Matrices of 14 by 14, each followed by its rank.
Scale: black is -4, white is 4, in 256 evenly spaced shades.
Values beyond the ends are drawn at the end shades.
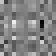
two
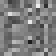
three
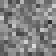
full rank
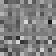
three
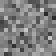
full rank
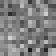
three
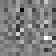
three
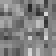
two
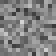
full rank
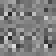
three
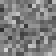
full rank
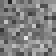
full rank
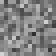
full rank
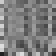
two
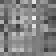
two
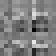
two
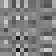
two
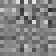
three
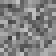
full rank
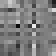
two
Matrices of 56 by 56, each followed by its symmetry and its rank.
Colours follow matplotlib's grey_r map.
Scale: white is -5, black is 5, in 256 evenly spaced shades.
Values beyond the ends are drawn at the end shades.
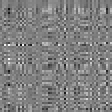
neither, rank three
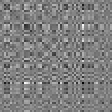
symmetric, rank three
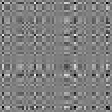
symmetric, rank two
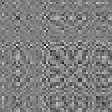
symmetric, rank three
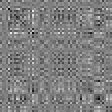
symmetric, rank three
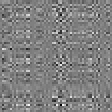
neither, rank three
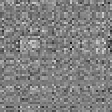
neither, rank five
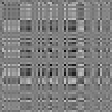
symmetric, rank two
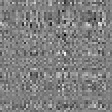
neither, rank five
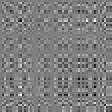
symmetric, rank two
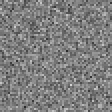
neither, full rank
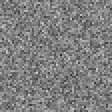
neither, full rank
